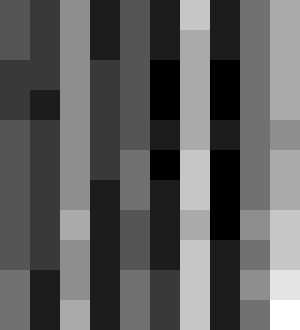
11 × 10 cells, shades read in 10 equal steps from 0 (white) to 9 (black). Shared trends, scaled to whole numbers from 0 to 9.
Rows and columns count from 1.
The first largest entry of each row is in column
4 4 6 6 6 6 8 8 4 2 2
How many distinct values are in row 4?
7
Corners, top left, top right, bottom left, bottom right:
6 3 5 0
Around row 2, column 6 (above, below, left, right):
8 9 6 3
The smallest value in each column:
5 7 3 7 5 7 2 8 4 0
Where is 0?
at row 11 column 10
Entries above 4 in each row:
7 7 7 7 7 7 7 6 7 6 7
